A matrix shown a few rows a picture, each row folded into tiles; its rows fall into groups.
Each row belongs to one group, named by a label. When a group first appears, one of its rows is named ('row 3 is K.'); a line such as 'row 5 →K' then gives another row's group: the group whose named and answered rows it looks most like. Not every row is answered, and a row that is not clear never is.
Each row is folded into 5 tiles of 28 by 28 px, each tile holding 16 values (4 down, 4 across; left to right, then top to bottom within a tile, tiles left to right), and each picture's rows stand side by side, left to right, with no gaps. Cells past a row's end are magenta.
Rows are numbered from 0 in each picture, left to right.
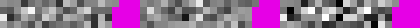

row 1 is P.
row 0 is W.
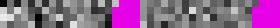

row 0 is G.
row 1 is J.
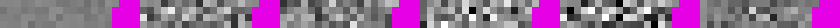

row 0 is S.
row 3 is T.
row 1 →W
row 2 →G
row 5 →J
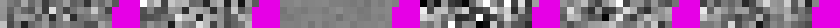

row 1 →S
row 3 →G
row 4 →P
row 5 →G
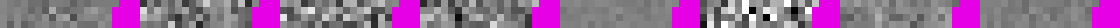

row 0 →J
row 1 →G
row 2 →W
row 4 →S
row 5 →T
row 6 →S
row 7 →J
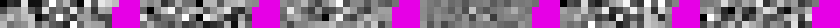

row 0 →G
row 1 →W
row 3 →J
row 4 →G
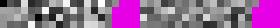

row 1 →W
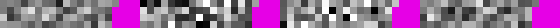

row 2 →T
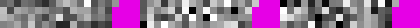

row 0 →G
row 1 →T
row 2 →G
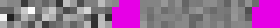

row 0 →W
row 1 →J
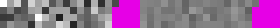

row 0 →S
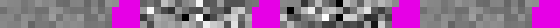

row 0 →S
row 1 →P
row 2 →W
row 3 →S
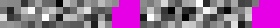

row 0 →W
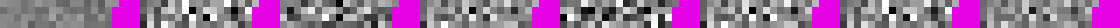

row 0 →S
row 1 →T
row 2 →W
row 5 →T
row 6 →T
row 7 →T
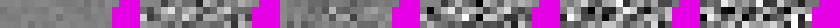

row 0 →S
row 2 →J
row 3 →W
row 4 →P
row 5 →P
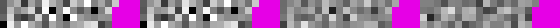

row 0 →T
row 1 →T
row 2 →T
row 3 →W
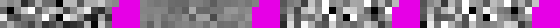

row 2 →T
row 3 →T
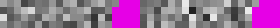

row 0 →W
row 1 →T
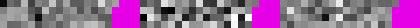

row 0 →G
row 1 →P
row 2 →P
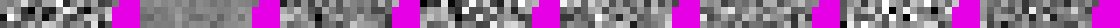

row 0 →P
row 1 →S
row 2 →G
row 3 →G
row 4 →S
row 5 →W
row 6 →T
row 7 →J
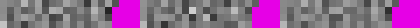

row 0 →J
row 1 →J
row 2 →J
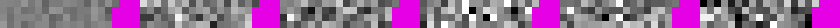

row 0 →J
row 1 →S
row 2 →P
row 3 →T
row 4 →P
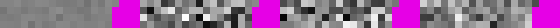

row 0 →S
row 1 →W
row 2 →P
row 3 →S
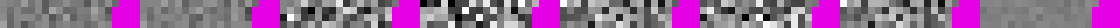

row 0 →J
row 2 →P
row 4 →S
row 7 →S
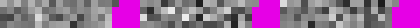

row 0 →S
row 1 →W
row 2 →S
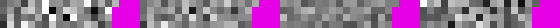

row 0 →T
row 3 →S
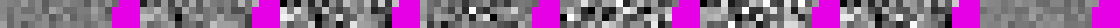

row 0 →J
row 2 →G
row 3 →J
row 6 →G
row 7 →S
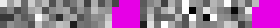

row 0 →S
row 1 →T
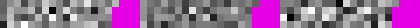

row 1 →J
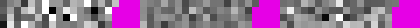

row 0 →T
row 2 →P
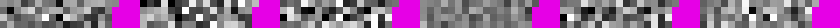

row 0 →W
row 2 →P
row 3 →J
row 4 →P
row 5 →T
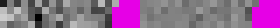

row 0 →G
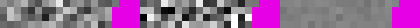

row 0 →P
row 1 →P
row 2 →S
